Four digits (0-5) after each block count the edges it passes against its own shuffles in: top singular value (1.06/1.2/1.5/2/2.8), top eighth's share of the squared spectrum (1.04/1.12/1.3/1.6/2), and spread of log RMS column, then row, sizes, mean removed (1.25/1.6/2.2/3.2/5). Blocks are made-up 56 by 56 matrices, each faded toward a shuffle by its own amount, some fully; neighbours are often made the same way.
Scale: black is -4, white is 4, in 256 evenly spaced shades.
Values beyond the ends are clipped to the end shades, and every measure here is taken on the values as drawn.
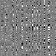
4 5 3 2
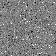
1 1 0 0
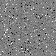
0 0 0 0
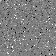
1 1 0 0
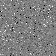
0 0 0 0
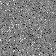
0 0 0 0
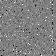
2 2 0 0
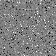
0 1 0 0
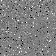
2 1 0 0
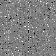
3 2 1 0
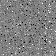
2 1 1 0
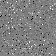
1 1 0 0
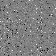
2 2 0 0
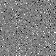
3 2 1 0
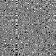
4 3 1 1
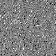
3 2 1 1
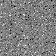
2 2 1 0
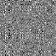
4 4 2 2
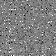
3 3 1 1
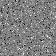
0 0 0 0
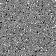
0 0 0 0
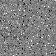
2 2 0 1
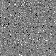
2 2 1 0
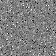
0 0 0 0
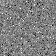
0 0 0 0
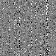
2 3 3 0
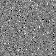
1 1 1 0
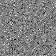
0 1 1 0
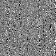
1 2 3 0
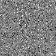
0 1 2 0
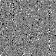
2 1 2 0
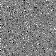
1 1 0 0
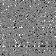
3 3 1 2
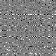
4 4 2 3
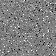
1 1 0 0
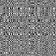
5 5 3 3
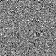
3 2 0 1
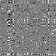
4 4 2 2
